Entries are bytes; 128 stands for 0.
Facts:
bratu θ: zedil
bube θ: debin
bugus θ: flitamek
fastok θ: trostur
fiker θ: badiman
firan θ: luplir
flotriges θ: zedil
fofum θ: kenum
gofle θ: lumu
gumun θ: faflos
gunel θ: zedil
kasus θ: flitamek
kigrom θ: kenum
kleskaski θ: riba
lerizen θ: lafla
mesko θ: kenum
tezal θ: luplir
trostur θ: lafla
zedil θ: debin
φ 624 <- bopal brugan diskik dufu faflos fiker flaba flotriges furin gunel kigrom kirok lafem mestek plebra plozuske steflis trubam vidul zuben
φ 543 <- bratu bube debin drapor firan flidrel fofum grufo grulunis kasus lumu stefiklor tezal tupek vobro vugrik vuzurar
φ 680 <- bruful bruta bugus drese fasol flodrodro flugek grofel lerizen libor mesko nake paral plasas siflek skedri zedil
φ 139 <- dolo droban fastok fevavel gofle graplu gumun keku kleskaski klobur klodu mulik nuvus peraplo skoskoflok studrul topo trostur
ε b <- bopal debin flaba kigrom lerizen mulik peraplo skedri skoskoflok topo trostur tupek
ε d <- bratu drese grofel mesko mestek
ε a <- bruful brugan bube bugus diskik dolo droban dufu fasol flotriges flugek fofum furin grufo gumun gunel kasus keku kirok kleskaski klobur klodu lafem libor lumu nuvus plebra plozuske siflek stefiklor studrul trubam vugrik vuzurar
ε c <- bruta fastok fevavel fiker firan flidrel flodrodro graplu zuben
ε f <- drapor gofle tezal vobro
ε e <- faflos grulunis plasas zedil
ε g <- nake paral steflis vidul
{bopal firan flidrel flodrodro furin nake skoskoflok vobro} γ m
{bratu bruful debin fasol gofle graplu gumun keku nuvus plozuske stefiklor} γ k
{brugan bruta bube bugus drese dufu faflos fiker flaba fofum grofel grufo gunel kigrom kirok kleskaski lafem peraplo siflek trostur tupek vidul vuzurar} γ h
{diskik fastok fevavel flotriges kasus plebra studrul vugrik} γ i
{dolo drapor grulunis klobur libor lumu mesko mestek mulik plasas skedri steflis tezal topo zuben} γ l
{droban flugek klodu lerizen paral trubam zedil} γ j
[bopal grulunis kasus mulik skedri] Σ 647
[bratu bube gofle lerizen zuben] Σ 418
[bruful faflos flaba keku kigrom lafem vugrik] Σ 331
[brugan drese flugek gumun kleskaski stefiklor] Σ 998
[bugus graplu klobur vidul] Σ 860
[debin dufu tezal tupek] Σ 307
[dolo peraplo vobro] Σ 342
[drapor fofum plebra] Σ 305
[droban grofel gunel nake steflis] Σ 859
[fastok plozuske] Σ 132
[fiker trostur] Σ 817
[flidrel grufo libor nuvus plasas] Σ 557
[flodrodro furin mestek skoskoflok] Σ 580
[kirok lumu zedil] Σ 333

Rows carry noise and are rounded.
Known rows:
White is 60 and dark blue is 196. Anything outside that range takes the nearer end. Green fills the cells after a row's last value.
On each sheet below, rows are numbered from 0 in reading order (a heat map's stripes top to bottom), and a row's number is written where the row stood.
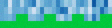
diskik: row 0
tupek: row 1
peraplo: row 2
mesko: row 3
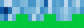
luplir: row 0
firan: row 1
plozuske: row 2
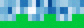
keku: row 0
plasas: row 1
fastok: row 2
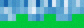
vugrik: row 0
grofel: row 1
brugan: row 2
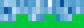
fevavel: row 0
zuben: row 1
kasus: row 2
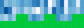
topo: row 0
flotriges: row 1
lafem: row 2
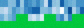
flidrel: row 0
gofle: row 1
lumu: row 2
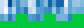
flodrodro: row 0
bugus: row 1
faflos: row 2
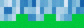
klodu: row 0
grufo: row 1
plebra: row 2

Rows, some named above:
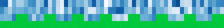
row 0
faflos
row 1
firan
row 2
flodrodro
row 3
gunel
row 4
gofle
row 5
vidul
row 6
bube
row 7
fofum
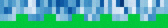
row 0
dolo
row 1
bugus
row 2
drapor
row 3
firan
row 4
bube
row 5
fiker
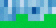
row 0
kirok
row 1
kleskaski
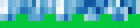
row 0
bruta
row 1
kirok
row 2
bruta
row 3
drapor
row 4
paral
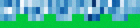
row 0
flotriges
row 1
droban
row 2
dolo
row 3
zedil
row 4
faflos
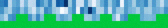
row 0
bopal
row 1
lerizen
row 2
bratu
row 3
trostur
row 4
kigrom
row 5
plozuske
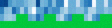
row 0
vobro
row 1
skedri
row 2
flaba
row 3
flaba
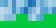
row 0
steflis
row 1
mestek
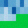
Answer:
tezal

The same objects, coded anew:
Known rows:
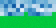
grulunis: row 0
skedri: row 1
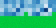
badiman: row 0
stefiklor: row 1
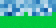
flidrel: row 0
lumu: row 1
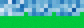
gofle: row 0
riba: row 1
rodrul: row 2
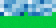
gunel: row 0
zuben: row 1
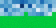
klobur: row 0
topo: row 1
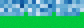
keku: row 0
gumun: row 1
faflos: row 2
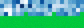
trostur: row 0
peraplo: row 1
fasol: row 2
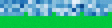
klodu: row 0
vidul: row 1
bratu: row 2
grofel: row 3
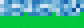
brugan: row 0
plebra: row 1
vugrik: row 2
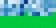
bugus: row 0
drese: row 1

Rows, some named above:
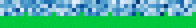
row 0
lumu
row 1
nuvus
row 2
bratu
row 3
fevavel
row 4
bugus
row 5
zedil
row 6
vobro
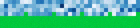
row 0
fiker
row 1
faflos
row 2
fofum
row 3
kigrom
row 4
tezal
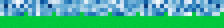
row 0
kasus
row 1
fastok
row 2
faflos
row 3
zuben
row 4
flodrodro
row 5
kasus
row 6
tezal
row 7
graplu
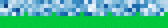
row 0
fofum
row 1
mestek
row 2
flugek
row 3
lerizen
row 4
bube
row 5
kigrom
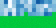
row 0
mesko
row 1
plozuske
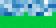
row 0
bruta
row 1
debin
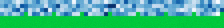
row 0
bube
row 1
lumu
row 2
tupek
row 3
zedil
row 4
skoskoflok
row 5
kirok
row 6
bopal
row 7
firan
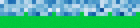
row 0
flaba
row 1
libor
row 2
steflis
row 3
drapor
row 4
plasas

